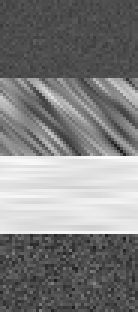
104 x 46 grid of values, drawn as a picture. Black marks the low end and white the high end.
It is made of 4 by 1 panels. Panel 1,1: low, fine-grained, faint in contrast. Panel 2,1: middling, slanting down to the right, strong in contrast. Panel 3,1: very high, streaked across, faint in contrast. Panel 4,1: low, fine-grained.
